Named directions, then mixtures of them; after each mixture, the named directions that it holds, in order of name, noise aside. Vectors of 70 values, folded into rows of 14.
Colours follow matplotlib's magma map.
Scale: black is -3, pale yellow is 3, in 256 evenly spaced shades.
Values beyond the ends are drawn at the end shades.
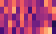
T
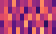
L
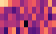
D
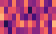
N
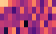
D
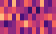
L, N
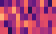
D, N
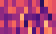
L, T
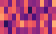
N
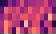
D, N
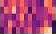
T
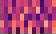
L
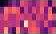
D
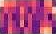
D, T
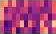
D, N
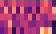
L, T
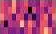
N, T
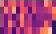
T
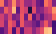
T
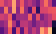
L, T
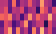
L
